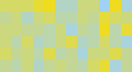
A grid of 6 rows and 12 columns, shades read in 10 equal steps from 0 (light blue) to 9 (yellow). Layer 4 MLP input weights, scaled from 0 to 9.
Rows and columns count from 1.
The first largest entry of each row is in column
5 10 10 7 5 10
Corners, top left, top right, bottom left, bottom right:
6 1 4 4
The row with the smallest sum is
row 4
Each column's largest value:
6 6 6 8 9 5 7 5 6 9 9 8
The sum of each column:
30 26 28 24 32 23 21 20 26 36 29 23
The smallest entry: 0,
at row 1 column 10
